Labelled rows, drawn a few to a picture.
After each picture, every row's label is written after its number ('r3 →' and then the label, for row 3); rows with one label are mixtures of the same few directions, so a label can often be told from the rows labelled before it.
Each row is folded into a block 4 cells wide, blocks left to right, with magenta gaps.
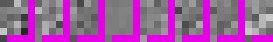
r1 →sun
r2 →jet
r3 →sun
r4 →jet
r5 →sun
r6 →jet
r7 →jet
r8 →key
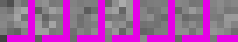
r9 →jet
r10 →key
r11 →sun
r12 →jet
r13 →key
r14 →key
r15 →key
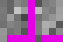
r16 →sun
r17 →jet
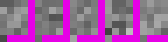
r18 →jet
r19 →key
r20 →sun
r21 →sun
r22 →key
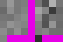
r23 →sun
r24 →sun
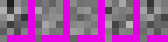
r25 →sun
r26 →jet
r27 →key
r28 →jet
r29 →sun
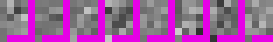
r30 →sun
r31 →key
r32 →sun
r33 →jet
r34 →key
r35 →sun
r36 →sun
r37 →key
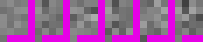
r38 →key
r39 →sun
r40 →key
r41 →sun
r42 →jet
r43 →sun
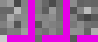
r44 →sun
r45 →jet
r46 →key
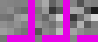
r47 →key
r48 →sun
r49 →key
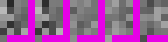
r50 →sun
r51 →sun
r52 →jet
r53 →jet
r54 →jet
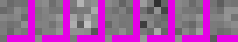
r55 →jet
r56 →sun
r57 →key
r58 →jet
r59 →jet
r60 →sun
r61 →jet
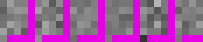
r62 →sun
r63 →jet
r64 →jet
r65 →key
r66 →sun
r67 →jet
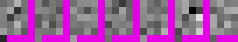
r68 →sun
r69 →key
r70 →key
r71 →jet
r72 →sun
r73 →sun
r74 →key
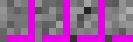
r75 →sun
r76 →jet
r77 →sun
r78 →jet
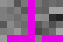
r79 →jet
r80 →key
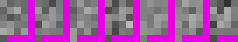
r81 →key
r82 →jet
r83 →sun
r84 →jet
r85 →key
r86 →key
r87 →jet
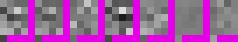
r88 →key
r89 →key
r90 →jet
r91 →key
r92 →key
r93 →jet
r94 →sun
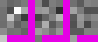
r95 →sun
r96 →key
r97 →key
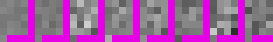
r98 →jet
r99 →key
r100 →key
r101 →sun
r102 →key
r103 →jet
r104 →sun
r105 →jet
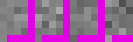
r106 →key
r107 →key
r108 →jet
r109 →jet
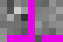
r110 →sun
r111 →jet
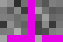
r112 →jet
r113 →key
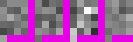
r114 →key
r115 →key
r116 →sun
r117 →sun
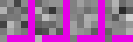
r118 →jet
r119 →key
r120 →key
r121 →sun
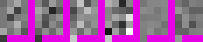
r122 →sun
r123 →sun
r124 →sun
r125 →sun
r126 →jet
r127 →key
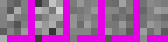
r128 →sun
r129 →jet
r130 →key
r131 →sun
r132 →sun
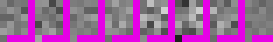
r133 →key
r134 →jet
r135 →key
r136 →key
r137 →key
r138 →jet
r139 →jet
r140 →jet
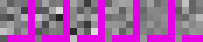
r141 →key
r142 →key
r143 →sun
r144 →jet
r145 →sun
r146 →sun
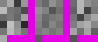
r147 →jet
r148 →sun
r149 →sun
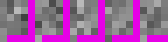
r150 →sun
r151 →jet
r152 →sun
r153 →jet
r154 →jet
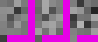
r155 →sun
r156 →sun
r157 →key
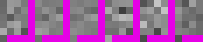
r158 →sun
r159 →key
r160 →key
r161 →key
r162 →jet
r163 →sun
